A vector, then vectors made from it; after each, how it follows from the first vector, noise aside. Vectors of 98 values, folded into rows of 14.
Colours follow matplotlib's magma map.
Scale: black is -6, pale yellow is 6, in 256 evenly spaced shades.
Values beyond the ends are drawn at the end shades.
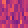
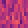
negated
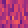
negated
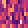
scaled up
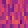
negated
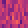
negated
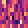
scaled up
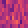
negated
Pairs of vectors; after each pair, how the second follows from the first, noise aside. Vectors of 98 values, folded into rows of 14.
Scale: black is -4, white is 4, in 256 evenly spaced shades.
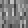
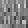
wrapped around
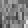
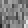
copied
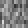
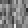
wrapped around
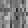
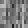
wrapped around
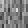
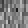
negated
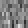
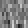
negated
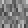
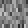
negated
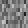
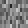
wrapped around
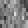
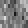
negated
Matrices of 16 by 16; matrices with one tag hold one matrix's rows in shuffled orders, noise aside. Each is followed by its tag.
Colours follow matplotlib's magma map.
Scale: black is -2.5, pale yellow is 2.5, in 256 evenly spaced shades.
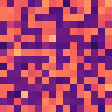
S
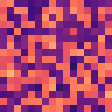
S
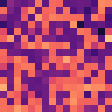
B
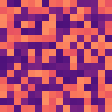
S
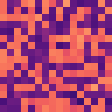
B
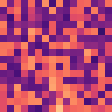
B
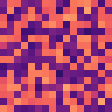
S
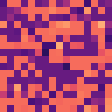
B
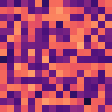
B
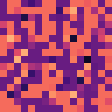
S
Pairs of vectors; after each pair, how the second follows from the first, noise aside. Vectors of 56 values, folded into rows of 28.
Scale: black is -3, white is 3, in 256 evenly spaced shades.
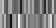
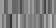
shrunk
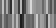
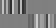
partly zeroed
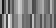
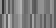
shrunk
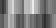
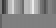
partly zeroed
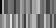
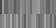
shrunk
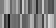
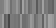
shrunk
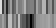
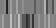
partly zeroed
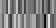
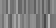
shrunk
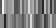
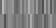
shrunk
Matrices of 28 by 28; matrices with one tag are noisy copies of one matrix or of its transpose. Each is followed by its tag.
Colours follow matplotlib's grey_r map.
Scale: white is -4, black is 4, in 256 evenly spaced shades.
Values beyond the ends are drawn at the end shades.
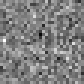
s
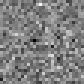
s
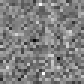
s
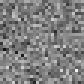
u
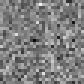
s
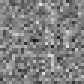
s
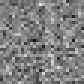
s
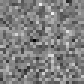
s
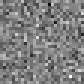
u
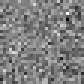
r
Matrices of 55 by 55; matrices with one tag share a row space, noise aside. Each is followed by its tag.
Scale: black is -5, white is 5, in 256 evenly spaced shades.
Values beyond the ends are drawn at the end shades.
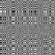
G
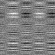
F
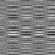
F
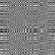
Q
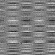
F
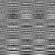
F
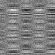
F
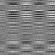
F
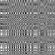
Q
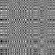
Q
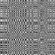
Q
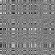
G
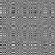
G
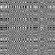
Q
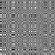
G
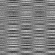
F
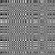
Q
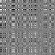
G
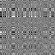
G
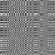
Q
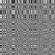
G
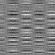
F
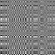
Q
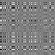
G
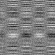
F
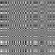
Q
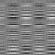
F
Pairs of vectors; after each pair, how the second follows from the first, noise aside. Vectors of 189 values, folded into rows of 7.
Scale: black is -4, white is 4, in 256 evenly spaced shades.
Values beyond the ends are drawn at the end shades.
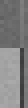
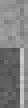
negated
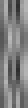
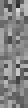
sign-scrambled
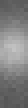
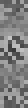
sign-scrambled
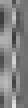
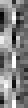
scaled up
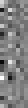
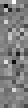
shuffled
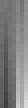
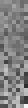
sign-scrambled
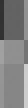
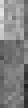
negated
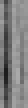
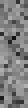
shuffled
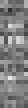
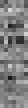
negated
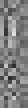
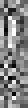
scaled up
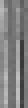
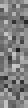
shuffled
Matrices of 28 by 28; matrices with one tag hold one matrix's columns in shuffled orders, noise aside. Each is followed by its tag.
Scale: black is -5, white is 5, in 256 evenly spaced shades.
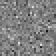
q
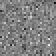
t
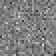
t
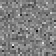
q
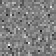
q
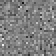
t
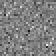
q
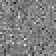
t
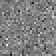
t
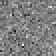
q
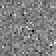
q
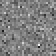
q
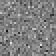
q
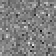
q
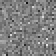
t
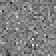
t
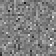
t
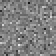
t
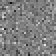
t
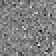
q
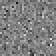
t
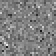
q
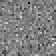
t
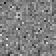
t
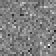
q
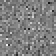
t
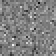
t
